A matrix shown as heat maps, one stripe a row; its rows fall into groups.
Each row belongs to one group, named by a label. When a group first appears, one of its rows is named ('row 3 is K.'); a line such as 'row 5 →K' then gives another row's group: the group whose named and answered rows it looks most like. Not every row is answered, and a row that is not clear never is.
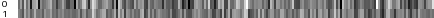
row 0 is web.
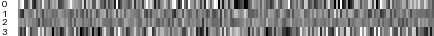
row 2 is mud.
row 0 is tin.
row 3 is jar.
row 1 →web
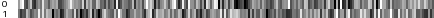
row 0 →tin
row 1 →jar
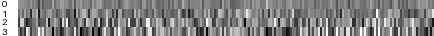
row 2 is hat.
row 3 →jar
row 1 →web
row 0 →mud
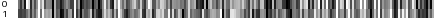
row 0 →jar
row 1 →jar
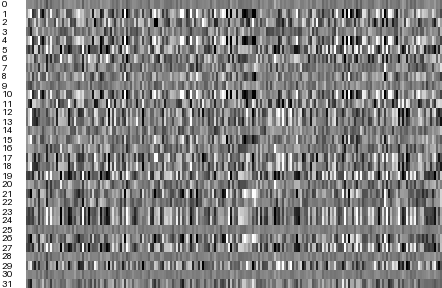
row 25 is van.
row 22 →web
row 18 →hat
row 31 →web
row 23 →jar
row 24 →jar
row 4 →tin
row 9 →web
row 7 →web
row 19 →jar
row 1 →tin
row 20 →mud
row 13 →hat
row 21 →web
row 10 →tin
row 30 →mud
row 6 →mud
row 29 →hat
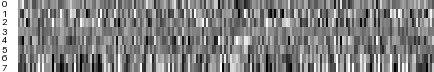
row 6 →jar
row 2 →mud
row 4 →web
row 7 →jar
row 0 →tin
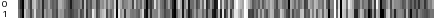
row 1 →web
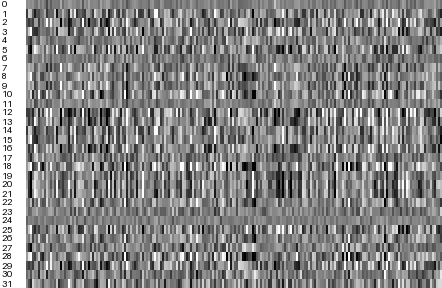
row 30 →web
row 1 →hat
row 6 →web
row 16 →jar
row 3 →hat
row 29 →jar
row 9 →mud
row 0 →mud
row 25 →hat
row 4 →web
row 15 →hat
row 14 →hat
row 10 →tin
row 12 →jar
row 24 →van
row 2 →jar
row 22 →tin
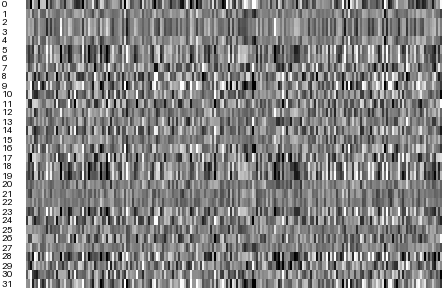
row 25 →mud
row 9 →tin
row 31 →tin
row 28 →jar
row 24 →hat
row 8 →hat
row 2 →mud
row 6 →jar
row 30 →hat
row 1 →tin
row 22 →web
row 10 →hat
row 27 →tin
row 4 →tin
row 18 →jar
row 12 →mud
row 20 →van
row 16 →tin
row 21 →web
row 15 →mud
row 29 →van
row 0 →web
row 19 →jar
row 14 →hat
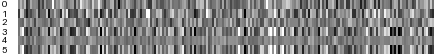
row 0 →mud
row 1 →hat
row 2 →van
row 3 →hat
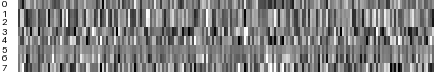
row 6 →mud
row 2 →hat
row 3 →web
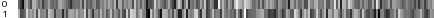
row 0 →web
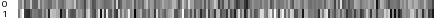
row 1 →hat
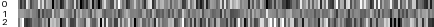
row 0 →jar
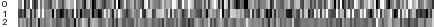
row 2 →web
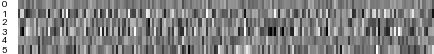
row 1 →hat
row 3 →van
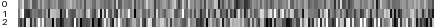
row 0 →tin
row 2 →jar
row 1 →hat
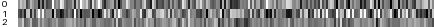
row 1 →jar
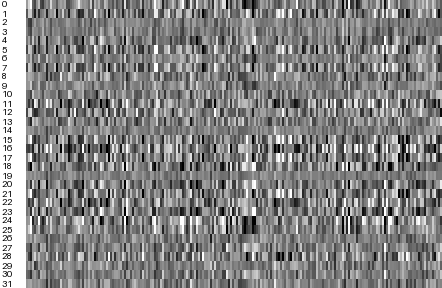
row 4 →web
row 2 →web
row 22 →jar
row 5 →hat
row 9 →tin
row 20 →web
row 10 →van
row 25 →tin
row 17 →hat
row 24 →tin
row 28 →van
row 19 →mud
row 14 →mud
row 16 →jar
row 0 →tin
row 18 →web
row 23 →web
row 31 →mud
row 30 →web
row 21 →hat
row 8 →mud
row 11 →jar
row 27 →web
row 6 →tin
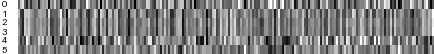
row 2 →van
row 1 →van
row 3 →van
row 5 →van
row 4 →jar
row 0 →hat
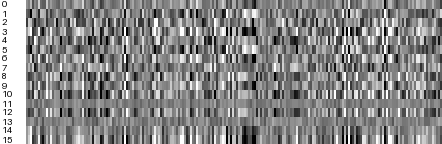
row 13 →van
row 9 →tin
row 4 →jar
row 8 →jar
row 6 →tin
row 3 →tin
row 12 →jar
